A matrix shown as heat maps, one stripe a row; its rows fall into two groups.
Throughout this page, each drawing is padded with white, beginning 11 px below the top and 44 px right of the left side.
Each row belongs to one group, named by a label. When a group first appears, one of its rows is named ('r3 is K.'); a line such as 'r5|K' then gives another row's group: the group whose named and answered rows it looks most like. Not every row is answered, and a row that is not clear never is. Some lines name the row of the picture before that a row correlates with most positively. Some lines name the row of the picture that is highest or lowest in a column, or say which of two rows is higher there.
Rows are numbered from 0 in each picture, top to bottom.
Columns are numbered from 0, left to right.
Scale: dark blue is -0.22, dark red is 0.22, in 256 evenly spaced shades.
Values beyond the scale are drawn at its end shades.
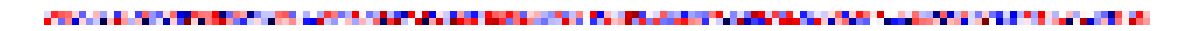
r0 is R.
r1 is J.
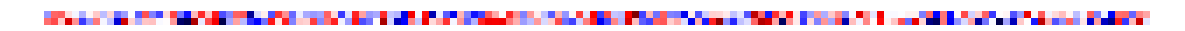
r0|R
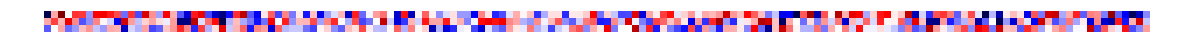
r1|R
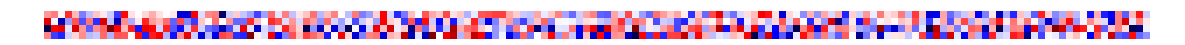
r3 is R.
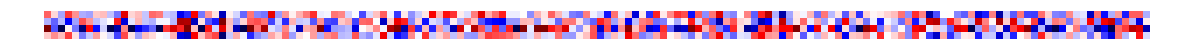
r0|R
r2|J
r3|R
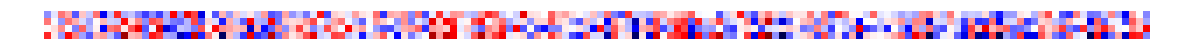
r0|J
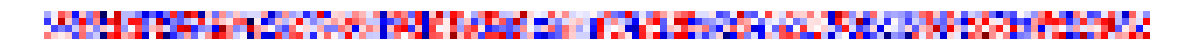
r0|J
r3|J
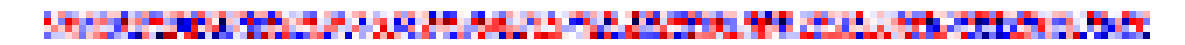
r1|R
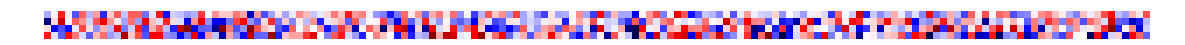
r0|J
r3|R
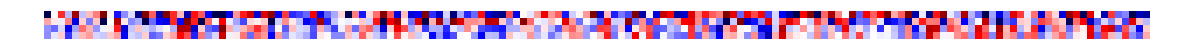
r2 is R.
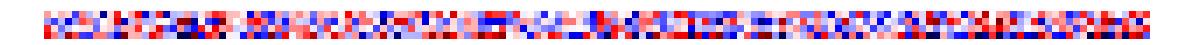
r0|J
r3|R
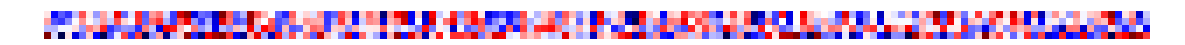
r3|J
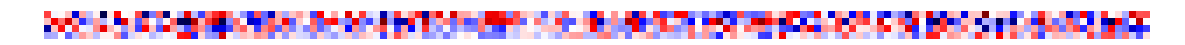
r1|R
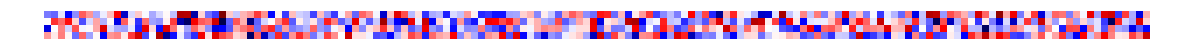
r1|R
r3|J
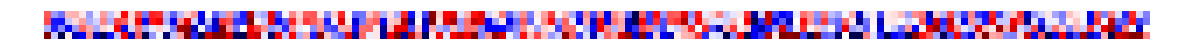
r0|R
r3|J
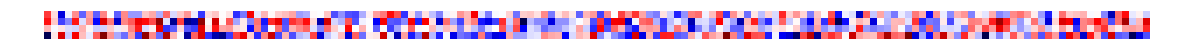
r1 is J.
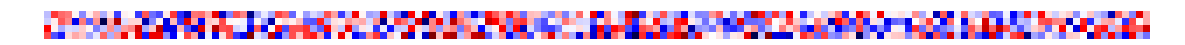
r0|R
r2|J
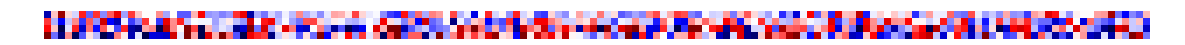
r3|J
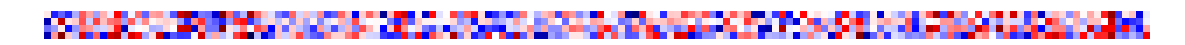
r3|J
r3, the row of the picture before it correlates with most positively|0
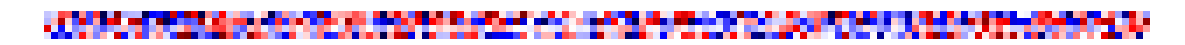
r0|J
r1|J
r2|J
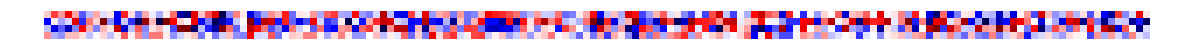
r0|R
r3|R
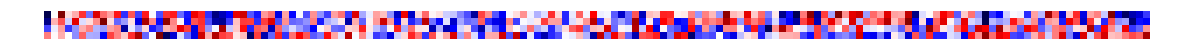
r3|J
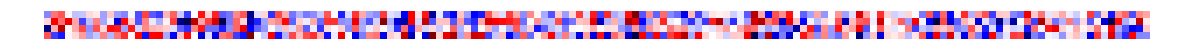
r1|R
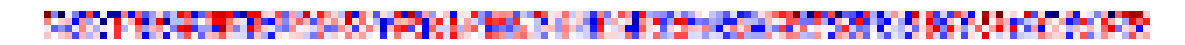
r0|J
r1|J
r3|J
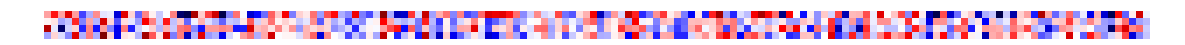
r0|R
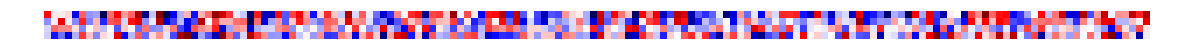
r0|J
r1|J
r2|R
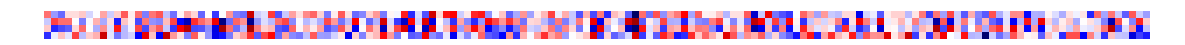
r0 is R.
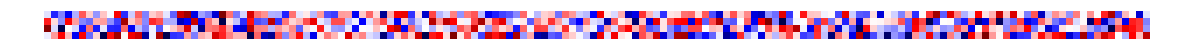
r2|J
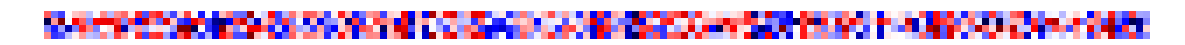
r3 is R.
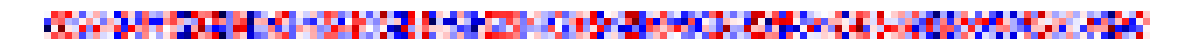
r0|R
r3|R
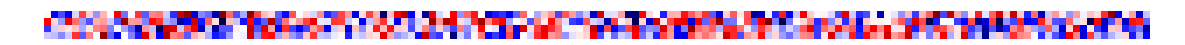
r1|R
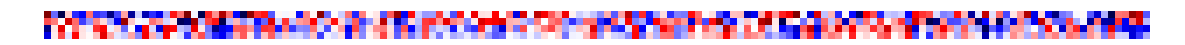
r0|J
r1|R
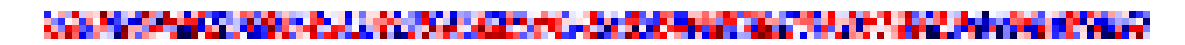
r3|R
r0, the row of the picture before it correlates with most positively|3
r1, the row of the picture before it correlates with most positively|2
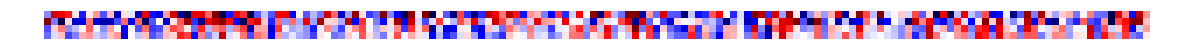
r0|R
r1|J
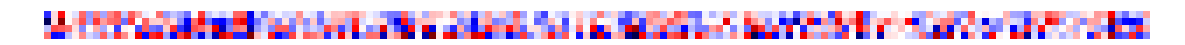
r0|J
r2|R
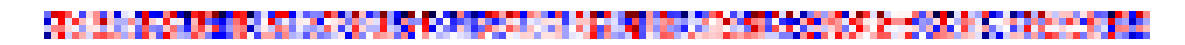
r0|R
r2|R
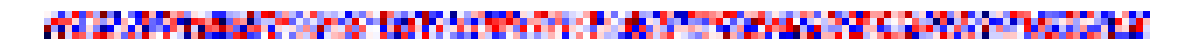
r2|J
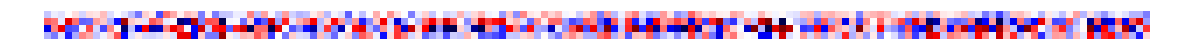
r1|R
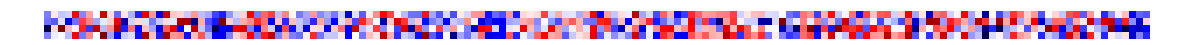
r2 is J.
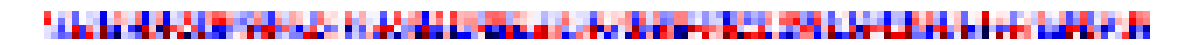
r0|J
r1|J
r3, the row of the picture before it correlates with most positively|3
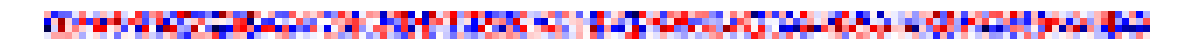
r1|J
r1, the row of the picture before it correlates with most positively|0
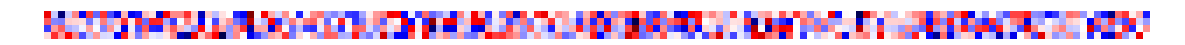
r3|R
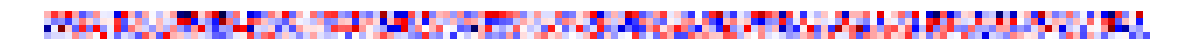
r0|R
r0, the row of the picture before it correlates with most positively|3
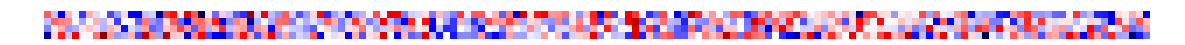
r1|R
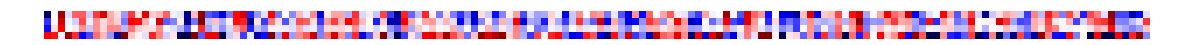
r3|R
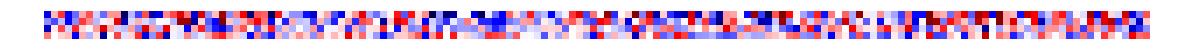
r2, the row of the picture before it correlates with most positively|0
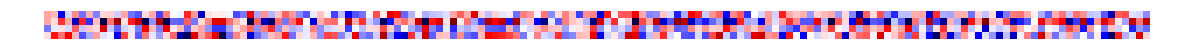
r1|J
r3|R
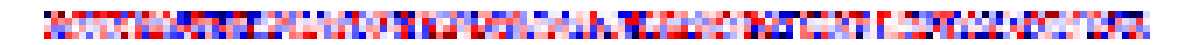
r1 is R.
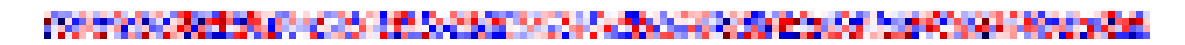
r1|J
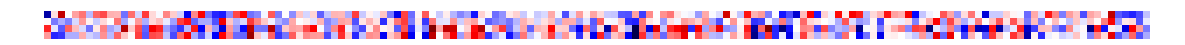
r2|R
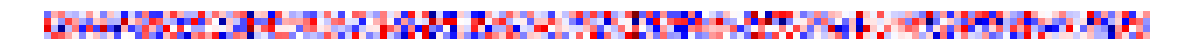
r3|R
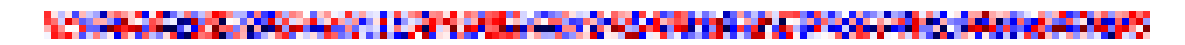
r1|R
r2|J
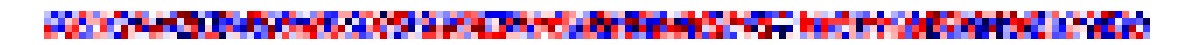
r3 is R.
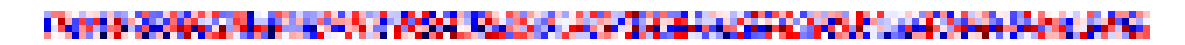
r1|J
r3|J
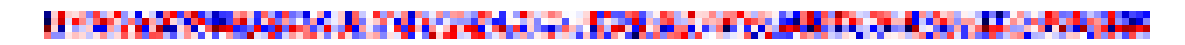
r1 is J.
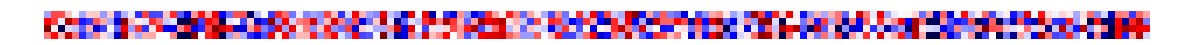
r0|R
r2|J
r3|R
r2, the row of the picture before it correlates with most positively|2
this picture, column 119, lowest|2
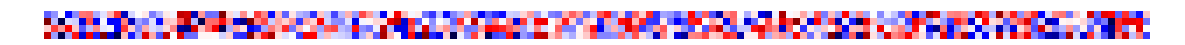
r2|R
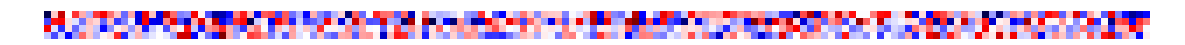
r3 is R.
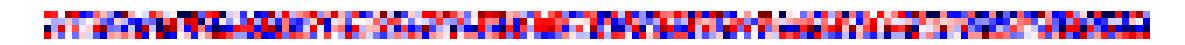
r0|R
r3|J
